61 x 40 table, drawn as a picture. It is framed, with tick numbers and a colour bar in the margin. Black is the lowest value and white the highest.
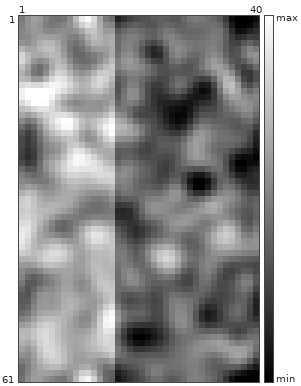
Lone odd cells: none. Histogram: bell-shaped. Grain: blotchy. Seam: vertical, 40% of the way across, the left part higher. Ninth with the highest average: top left.
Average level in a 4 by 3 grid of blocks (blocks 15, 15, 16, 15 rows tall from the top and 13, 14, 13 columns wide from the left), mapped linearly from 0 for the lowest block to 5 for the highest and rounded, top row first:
521 / 520 / 522 / 511
